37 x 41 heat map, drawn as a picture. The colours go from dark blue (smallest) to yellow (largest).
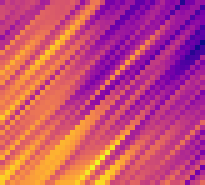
Grain: diagonal, up to the right. Ninth with the highest average: bottom left. Histogram: bell-shaped. Odd rows or columns: none. Slope: up to the bottom left. Mirror symmetry: none. Ninth with the lowest average: top right.
